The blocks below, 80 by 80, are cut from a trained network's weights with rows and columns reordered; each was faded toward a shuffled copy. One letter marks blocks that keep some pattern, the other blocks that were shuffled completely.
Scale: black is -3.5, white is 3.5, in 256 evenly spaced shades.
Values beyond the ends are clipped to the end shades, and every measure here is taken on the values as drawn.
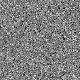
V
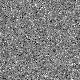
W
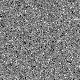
W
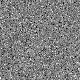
W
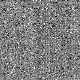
V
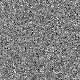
V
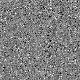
V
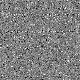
V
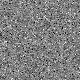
W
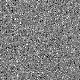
V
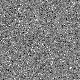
W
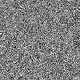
V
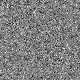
W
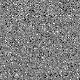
V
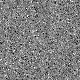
W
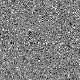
V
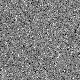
W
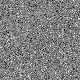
W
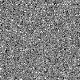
V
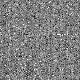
V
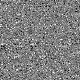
V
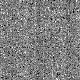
V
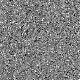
V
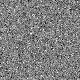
W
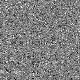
V
